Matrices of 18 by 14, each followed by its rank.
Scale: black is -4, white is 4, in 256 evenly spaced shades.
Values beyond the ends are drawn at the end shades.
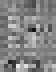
three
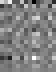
two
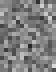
full rank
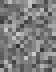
full rank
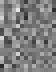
three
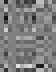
two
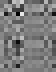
two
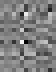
two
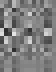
two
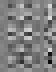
two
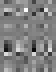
two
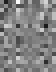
three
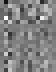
three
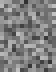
full rank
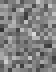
full rank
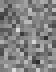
full rank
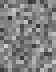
full rank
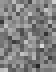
full rank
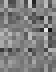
three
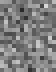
full rank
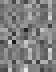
three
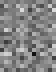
three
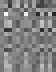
two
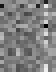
three
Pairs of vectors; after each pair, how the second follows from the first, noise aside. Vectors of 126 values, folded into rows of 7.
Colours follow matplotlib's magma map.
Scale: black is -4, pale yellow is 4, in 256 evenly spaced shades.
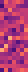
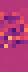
partly zeroed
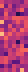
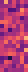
reversed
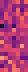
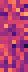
reversed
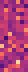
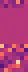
partly zeroed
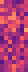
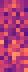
reversed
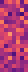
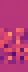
partly zeroed
